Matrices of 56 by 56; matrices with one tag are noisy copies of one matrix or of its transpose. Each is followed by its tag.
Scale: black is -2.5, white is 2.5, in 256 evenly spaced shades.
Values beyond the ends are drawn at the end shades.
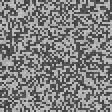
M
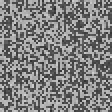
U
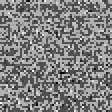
U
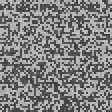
U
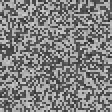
M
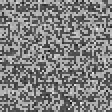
U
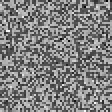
M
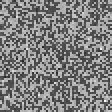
M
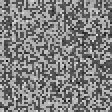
U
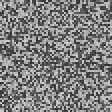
M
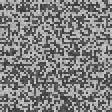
U
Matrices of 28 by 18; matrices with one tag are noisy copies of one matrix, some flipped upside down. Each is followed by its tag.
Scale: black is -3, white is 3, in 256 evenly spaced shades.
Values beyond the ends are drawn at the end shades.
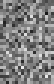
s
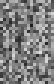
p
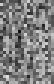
p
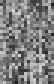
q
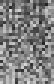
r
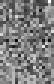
r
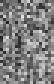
p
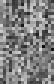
q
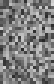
s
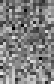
r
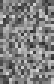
s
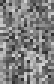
q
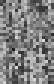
q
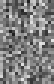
q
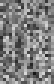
p
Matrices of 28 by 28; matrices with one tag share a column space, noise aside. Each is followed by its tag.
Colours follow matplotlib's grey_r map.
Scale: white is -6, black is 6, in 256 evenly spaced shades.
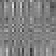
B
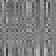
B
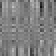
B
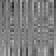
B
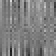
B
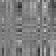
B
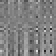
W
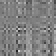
W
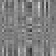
B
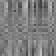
B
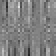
B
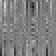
B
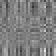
B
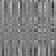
B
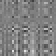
W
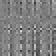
W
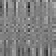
B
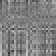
W
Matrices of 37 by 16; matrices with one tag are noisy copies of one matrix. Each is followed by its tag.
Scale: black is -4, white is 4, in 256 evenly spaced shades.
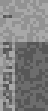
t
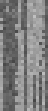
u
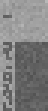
t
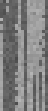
u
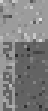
t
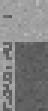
t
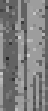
u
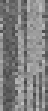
u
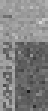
t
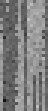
u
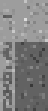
t
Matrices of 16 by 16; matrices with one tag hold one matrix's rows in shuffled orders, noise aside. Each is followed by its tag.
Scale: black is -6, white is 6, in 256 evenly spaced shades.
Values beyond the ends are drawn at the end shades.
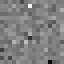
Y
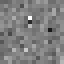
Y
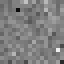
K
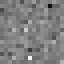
Y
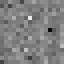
Y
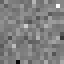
K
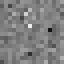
Y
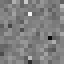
Y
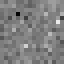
K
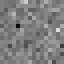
K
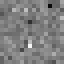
Y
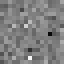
Y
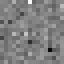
Y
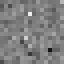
Y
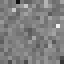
K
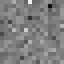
Y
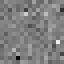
K
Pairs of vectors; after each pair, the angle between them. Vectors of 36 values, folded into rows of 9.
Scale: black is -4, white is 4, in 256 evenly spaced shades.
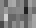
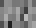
partly aligned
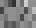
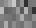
nearly opposite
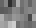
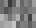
nearly parallel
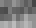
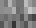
partly opposed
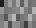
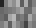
nearly parallel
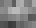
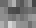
nearly opposite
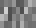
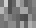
orthogonal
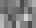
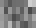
partly aligned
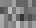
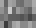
partly aligned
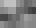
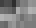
nearly opposite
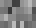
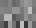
partly aligned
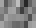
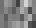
nearly opposite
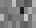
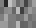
partly aligned
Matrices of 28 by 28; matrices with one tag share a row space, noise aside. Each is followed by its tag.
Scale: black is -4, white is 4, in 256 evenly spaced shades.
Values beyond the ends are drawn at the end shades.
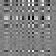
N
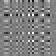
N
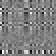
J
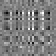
N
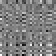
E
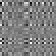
J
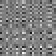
E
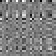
E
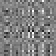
N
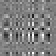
N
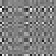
J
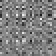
E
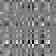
N
